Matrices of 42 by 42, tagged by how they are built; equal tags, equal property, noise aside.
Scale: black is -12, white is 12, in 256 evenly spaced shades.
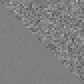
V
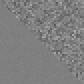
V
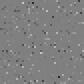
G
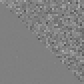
V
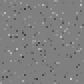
G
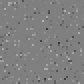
G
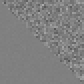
V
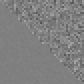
V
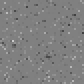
G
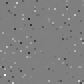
G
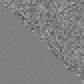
V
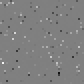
G
